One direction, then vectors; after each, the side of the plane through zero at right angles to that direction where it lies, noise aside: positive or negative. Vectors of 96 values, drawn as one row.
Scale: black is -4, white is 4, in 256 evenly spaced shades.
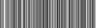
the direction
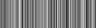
negative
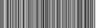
positive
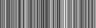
positive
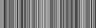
negative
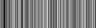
negative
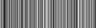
negative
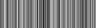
positive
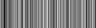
negative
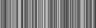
negative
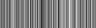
negative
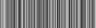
positive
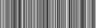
positive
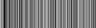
negative
